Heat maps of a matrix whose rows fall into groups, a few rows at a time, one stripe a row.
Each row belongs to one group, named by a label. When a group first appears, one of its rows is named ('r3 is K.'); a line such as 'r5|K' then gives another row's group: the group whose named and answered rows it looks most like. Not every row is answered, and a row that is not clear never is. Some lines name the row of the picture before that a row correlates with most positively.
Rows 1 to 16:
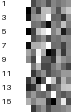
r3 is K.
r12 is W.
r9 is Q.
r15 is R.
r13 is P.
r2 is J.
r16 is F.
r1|F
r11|F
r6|F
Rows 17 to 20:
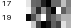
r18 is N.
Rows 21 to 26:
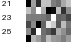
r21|J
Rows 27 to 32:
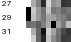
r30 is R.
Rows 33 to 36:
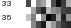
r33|K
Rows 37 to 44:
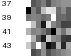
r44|F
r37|F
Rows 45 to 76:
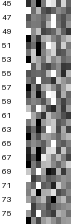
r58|W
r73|R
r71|Q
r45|W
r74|F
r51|W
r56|Q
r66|W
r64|J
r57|J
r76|J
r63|W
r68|J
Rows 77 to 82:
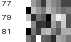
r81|J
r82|Q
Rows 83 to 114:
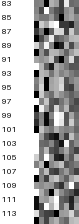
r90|J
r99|W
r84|Q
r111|K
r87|W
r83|N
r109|R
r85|R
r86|K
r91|R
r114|J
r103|N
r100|W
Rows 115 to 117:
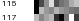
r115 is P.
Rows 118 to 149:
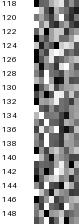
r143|K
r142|W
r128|Q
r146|P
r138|Q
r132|K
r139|J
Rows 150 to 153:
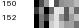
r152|J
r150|P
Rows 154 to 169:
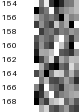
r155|P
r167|P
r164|W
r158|F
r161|K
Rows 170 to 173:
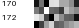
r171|Q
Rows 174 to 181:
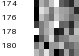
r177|K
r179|P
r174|K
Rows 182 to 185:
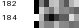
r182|J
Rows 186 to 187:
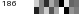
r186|N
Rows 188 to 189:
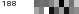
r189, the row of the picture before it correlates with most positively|187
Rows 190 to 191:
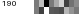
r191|Q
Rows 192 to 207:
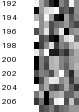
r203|K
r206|W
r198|P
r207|F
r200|J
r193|K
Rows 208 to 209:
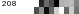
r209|W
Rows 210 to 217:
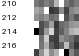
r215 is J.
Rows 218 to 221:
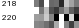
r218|Q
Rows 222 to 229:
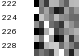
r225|Q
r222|J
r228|K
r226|P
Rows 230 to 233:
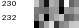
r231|R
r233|P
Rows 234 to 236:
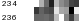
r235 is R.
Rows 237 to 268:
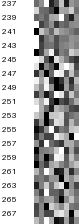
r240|F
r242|F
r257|Q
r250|W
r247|W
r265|R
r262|R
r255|P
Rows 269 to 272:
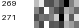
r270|Q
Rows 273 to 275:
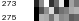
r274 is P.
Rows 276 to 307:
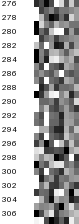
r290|F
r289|K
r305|R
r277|F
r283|J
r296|W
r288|F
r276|W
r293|Q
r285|Q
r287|Q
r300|Q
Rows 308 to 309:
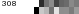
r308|F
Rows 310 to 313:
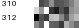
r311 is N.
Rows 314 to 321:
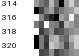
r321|F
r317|Q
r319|J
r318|F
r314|R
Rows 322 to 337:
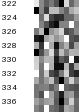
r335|Q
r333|R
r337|Q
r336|R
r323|J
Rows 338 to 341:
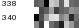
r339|F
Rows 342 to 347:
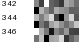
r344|R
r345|J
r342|Q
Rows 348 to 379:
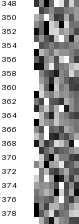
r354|F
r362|Q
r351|N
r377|J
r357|P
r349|F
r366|Q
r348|W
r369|F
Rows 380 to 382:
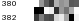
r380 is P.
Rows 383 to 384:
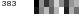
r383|J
